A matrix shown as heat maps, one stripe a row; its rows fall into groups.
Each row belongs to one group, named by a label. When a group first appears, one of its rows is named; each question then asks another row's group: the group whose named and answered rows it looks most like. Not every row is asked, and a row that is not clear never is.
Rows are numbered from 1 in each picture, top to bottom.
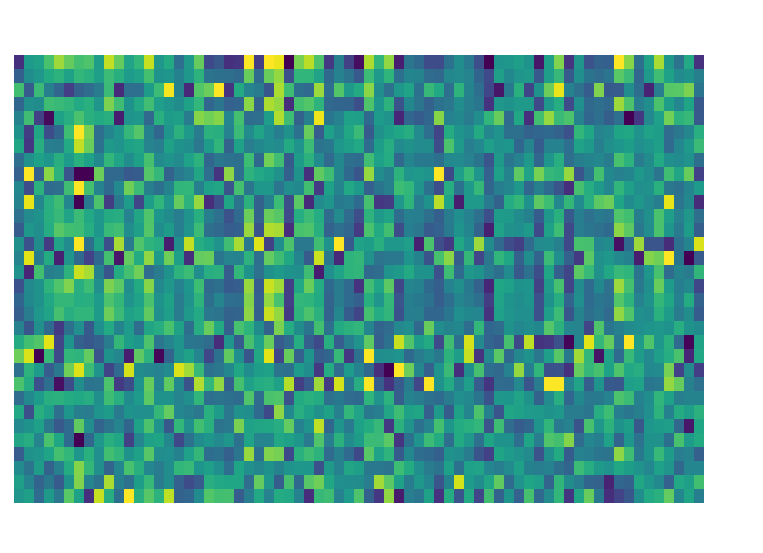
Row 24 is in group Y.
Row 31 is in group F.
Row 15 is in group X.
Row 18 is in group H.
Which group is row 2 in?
H
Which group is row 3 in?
Y
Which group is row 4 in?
H
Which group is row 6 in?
F
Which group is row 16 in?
F
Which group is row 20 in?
Y
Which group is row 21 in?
X
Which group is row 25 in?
H
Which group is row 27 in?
X
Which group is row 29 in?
H
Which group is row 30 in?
F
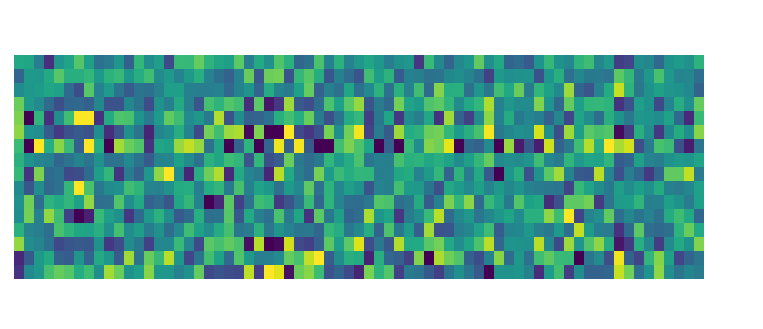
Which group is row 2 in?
H
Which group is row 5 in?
F
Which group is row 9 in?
Y
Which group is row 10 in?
F
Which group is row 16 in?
H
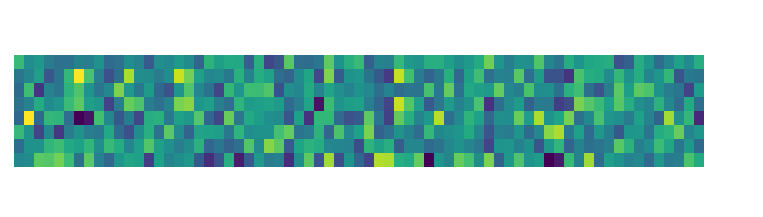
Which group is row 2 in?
F
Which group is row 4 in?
F
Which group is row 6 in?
Y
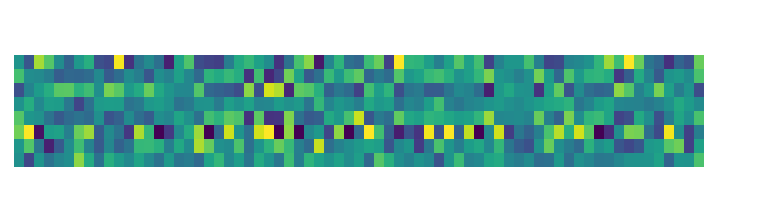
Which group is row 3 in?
H
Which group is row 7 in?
X
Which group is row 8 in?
F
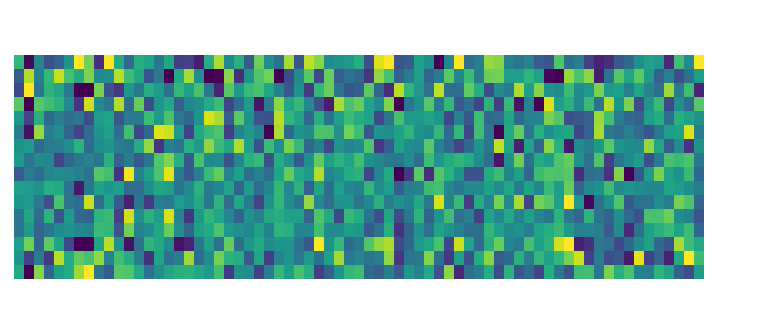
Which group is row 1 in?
F
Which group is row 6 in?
Y
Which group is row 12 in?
X
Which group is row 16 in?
F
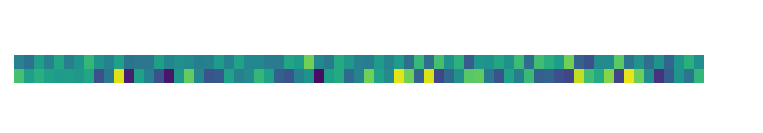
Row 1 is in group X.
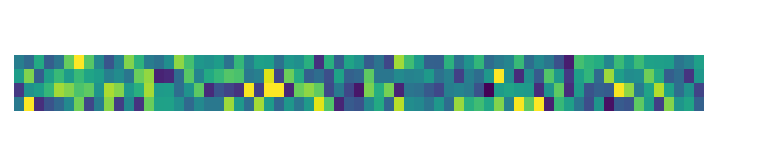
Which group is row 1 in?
F
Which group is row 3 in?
H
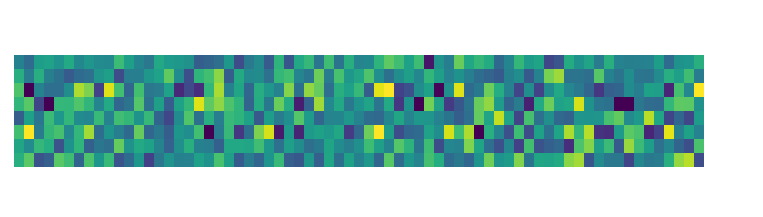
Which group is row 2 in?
Y
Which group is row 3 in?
F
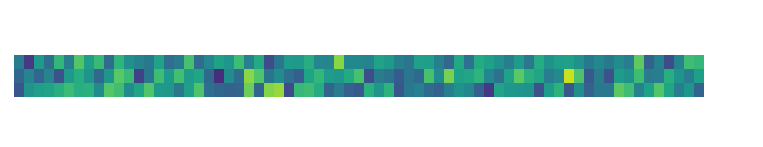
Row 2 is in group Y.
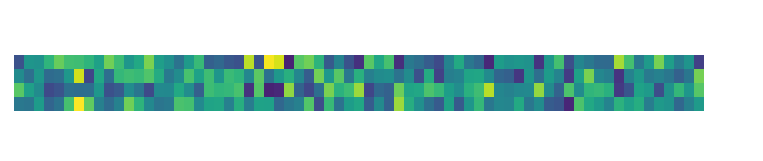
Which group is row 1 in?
H
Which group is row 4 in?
F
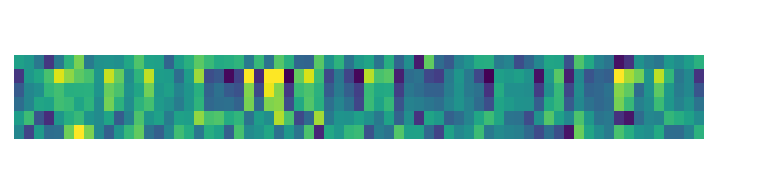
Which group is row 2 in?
H
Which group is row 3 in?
H
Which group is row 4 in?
H
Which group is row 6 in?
F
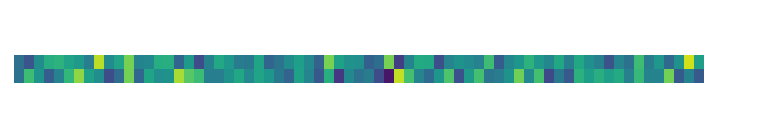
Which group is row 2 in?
F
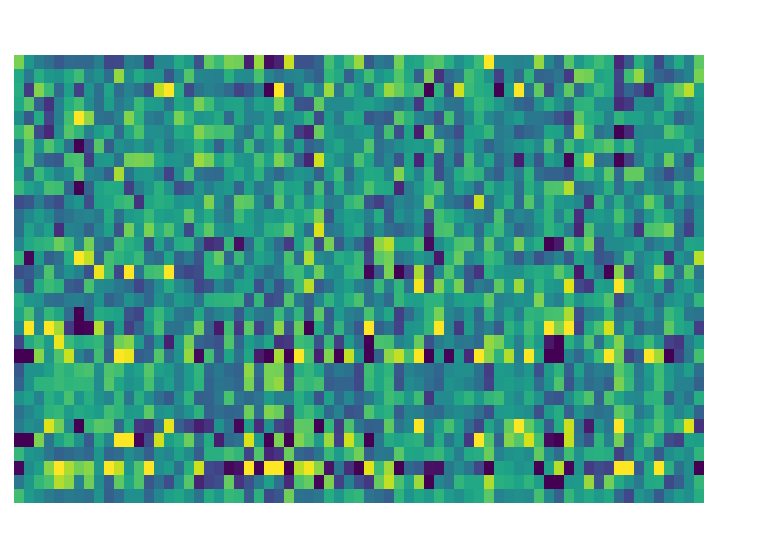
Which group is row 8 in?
X
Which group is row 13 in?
X
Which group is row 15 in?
F
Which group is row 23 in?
H
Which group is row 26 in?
H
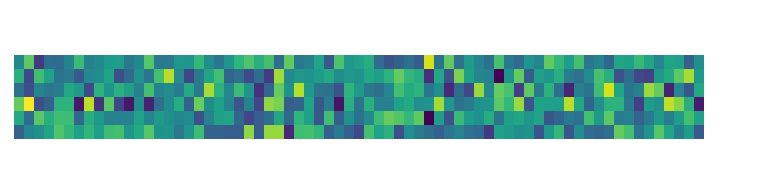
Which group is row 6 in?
H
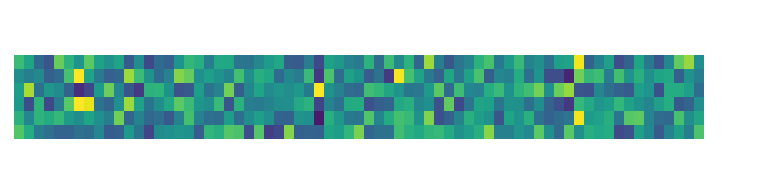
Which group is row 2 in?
F
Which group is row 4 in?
F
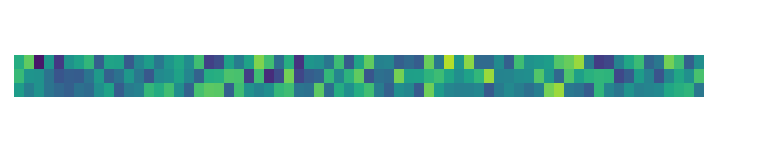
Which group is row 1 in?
Y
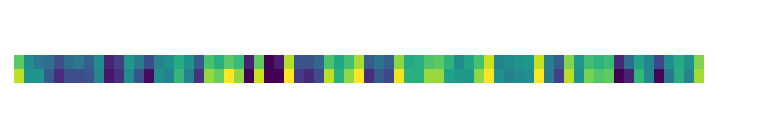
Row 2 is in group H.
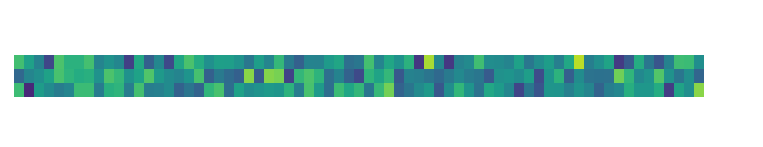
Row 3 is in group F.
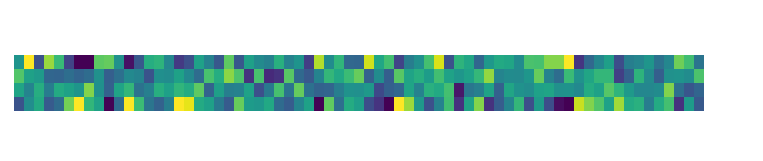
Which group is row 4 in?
F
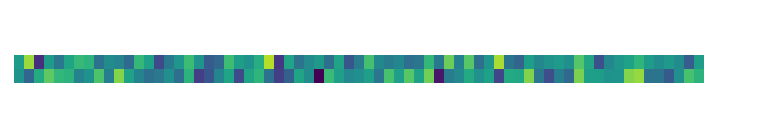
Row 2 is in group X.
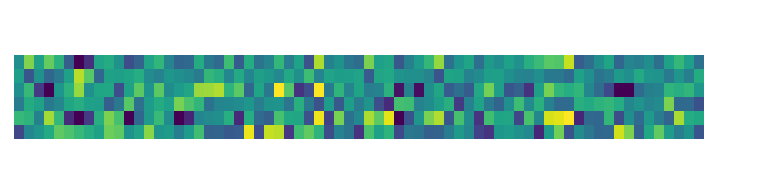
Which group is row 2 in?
F
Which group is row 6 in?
H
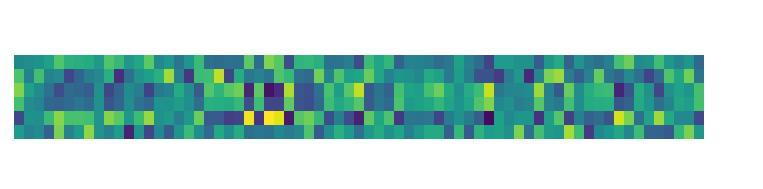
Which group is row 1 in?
H
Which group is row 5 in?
H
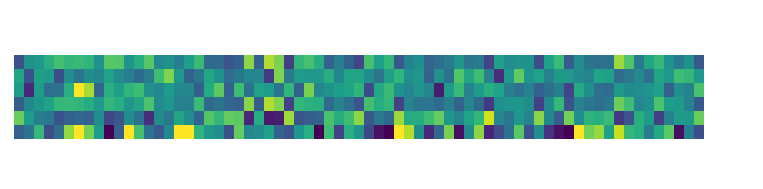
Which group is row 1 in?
H
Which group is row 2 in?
Y
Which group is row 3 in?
F
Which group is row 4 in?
H
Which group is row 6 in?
F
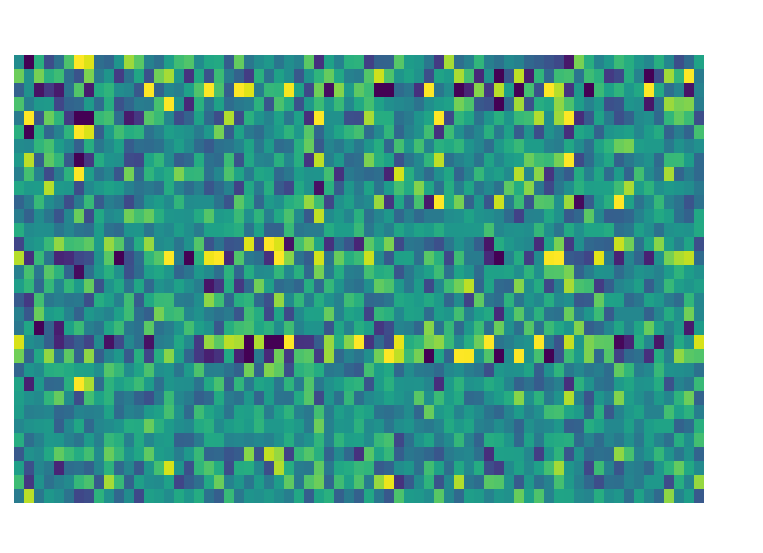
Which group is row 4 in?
Y
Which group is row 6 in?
F
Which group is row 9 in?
F
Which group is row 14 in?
H
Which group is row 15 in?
Y
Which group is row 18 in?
Y
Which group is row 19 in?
Y
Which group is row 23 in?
H
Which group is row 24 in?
F
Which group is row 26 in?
Y
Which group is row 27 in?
X
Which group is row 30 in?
Y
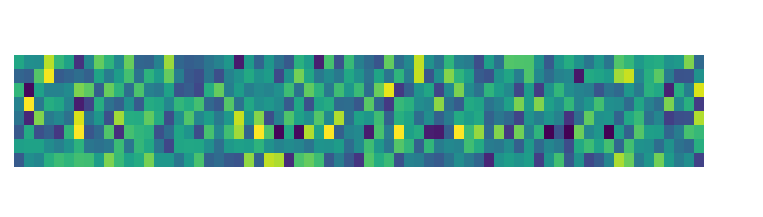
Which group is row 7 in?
X
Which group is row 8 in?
H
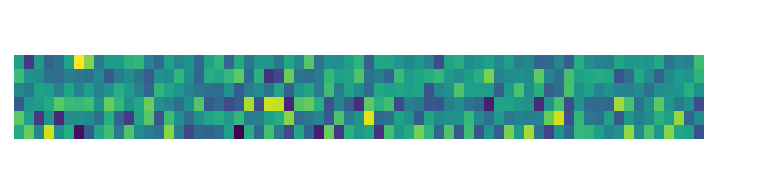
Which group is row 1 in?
F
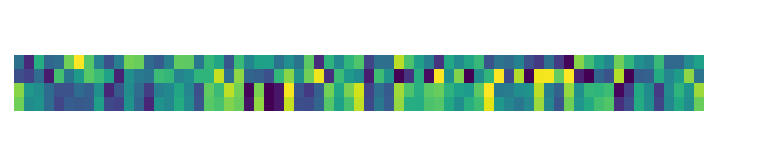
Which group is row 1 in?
F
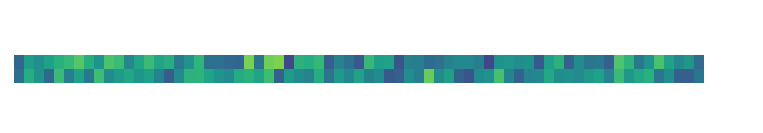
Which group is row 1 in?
H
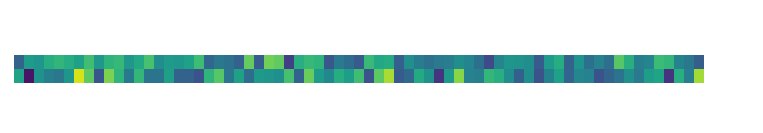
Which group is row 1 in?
H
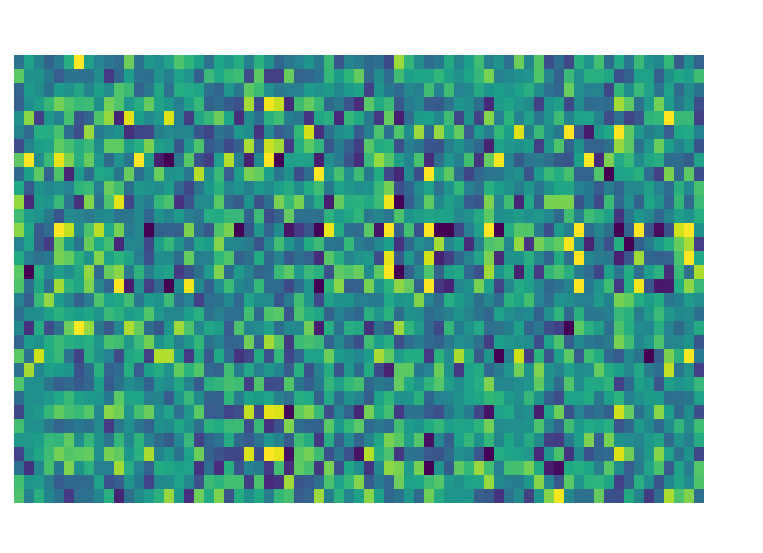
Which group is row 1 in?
F
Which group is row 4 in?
H
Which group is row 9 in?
Y
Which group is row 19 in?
H
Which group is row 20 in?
F
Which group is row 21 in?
H
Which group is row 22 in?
Y
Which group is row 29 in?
H
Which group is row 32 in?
Y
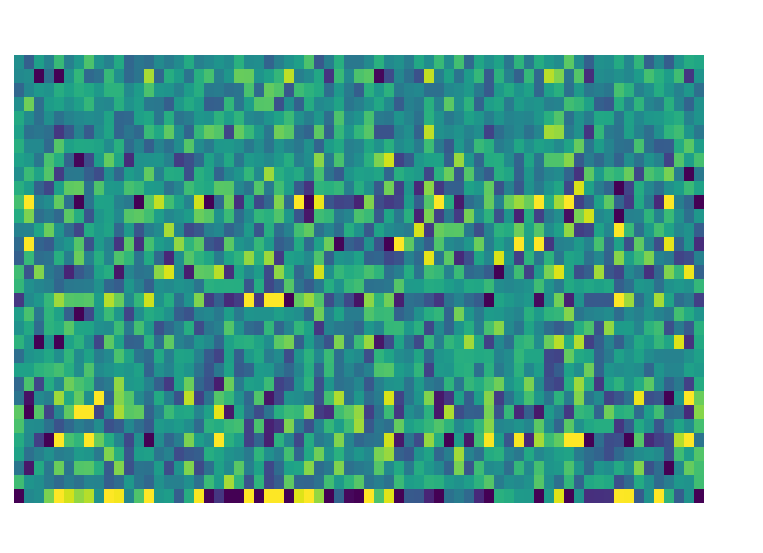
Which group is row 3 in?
H
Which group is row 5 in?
Y
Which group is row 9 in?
X
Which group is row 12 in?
X
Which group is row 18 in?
H
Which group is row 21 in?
Y
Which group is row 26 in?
F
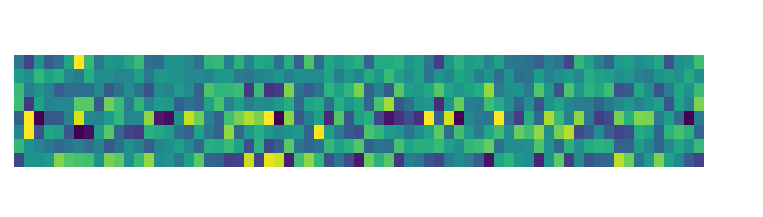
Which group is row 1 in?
F
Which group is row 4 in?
F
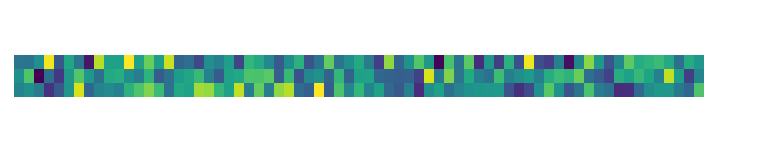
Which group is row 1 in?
X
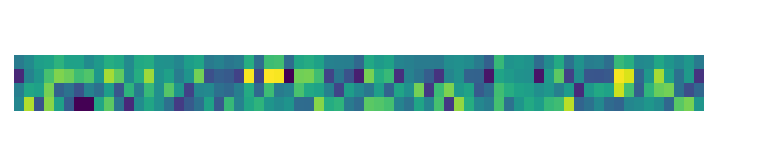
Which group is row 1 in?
H
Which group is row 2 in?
H
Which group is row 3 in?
X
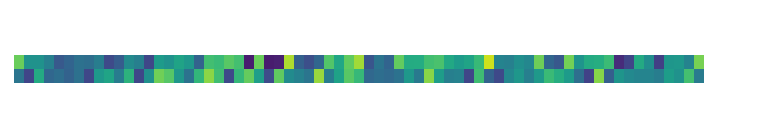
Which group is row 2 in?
Y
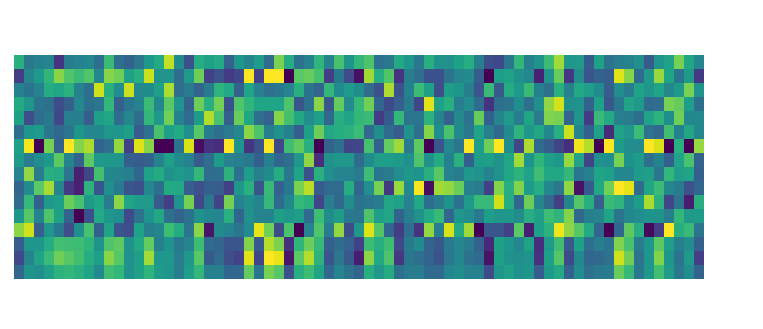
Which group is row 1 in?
Y
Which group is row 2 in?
H
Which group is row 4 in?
Y
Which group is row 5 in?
Y
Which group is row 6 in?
Y
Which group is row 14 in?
H
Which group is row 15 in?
H
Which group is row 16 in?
H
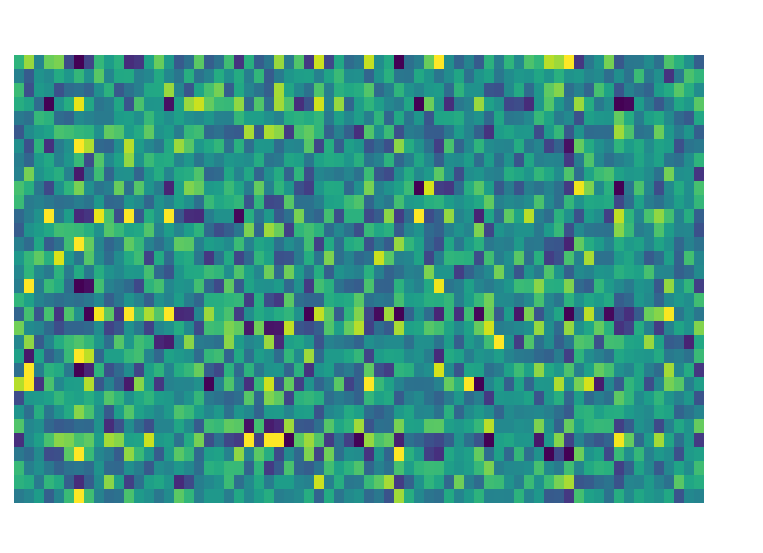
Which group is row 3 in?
Y
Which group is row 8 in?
X
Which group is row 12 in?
X
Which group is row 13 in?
H
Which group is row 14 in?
F
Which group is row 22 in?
F
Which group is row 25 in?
H
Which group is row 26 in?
F
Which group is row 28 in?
H
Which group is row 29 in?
F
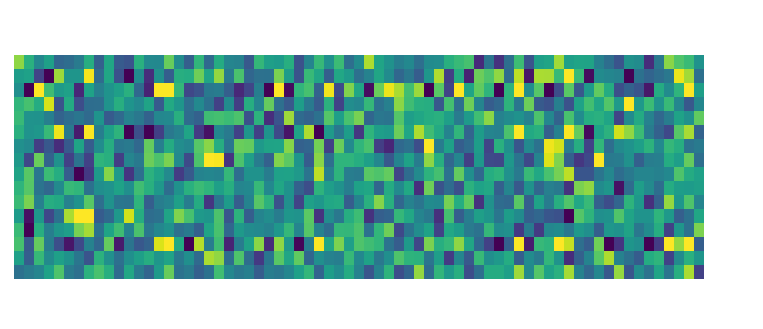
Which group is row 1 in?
Y
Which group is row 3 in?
Y
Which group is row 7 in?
Y
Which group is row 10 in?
X
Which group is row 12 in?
F
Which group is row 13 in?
F
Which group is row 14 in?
Y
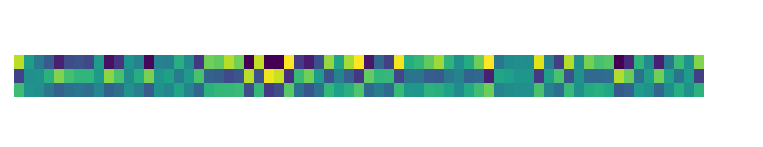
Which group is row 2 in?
H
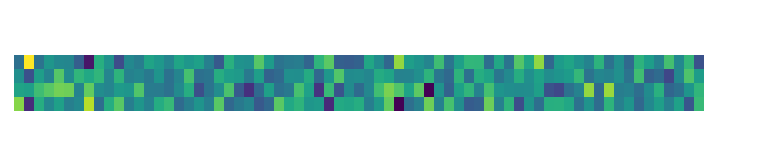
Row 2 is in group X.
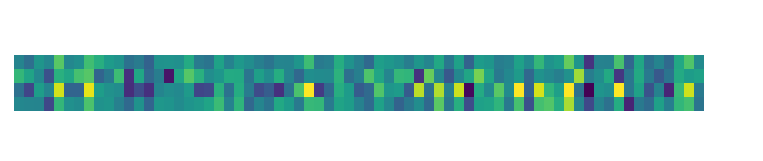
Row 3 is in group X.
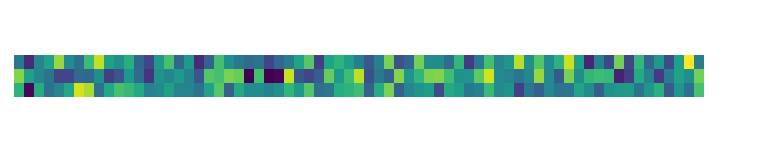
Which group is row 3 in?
F
